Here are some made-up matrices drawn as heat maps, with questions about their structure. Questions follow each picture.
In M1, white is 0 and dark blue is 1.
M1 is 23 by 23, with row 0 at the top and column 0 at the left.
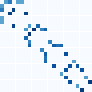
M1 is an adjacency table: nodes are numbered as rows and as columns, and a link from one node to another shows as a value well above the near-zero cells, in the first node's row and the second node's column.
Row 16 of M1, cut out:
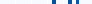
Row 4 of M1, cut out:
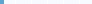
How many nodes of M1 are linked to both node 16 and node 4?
0
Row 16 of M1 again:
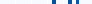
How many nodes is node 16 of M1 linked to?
3
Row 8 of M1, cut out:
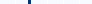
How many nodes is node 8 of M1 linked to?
1
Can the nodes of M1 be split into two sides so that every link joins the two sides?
yes
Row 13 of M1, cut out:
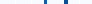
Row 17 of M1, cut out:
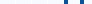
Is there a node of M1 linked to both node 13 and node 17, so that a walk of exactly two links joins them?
yes
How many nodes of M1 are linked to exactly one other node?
10
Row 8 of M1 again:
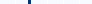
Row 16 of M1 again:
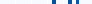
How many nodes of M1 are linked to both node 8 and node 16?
0
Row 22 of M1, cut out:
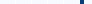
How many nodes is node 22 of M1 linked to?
1
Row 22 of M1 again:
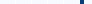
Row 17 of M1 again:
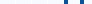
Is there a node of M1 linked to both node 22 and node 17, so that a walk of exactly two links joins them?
yes
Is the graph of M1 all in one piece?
yes
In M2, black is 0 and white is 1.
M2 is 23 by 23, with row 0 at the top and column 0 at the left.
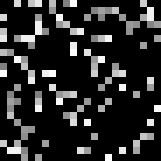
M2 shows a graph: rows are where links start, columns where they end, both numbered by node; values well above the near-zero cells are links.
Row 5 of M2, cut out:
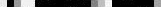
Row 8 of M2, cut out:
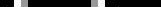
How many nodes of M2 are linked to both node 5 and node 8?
4
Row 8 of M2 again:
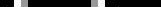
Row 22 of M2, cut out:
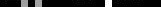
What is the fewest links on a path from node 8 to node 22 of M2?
2
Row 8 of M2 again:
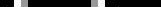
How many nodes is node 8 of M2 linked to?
4
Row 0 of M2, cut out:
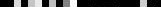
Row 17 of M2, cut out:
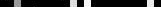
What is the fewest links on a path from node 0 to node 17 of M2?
2
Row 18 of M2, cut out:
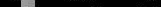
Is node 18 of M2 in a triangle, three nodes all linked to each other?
no
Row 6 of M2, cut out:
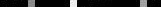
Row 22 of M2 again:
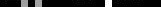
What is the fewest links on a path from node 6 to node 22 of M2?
3
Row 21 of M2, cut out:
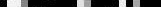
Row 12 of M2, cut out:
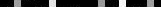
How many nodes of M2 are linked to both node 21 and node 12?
2
